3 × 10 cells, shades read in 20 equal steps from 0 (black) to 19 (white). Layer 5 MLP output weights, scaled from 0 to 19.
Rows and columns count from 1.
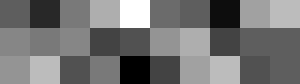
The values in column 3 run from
6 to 10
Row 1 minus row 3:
-4 -11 3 4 19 3 -5 -13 6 7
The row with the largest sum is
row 1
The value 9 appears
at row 1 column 3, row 2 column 2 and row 3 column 4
